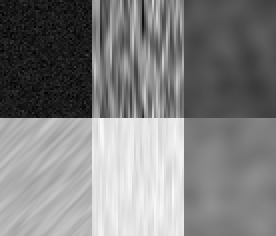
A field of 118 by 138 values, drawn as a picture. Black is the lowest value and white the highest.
The table splits into 2 rows of 3 panels. Panel 1,1: very low, fine-grained, faint in contrast. Panel 1,2: middling, streaked downward, strong in contrast. Panel 1,3: low, smooth, faint in contrast. Panel 2,1: high, slanting up to the right, faint in contrast. Panel 2,2: very high, streaked downward, faint in contrast. Panel 2,3: middling, smooth, faint in contrast.
